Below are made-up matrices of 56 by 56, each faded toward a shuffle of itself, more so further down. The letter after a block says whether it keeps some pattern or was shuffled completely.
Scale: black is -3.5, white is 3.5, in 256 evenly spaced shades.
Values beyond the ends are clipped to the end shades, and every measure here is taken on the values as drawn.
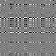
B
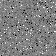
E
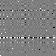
B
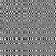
B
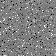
E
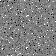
E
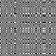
B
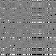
B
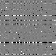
B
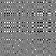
B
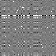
B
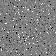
E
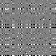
B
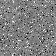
E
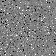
E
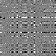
B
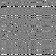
B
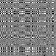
B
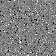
E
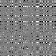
B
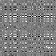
B
